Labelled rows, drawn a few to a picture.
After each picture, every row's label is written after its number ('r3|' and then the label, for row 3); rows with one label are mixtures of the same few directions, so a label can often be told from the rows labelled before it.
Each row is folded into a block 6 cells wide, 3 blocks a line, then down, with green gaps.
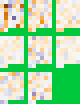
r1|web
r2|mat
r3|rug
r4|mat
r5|mat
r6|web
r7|web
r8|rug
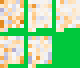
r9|mat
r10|web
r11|mat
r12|rug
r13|mat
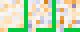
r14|web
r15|mat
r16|rug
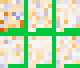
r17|rug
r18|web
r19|mat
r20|web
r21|mat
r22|mat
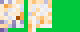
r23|rug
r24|mat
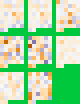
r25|rug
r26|rug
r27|rug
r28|web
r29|mat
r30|web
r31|web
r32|mat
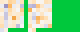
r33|web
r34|web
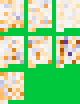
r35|rug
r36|rug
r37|web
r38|rug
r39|web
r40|web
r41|mat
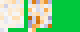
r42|web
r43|mat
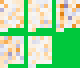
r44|mat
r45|rug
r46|web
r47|web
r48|web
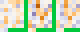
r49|rug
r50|web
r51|web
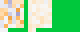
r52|web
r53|mat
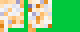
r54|mat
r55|web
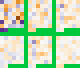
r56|rug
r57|web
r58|web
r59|mat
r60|web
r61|rug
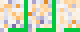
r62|rug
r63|mat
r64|rug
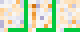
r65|mat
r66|web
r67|rug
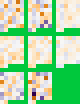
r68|mat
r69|rug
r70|web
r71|mat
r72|web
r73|web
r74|mat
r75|rug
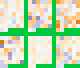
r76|mat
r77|mat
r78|mat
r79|web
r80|web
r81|mat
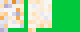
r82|web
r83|rug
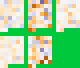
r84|mat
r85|web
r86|rug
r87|rug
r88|rug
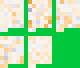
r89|rug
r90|mat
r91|mat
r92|rug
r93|mat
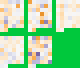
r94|rug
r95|rug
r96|web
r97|mat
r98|mat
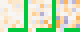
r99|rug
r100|rug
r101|mat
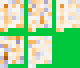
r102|web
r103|mat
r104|web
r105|rug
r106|web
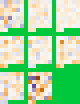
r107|mat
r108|web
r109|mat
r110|web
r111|web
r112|web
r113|rug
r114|web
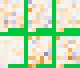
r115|rug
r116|mat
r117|rug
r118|rug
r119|rug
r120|rug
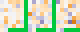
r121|rug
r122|mat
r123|rug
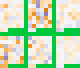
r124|web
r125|web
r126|rug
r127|rug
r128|mat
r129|web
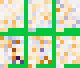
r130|rug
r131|rug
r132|mat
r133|rug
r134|rug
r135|mat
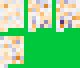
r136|web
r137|rug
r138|rug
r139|rug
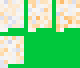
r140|mat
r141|mat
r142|mat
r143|web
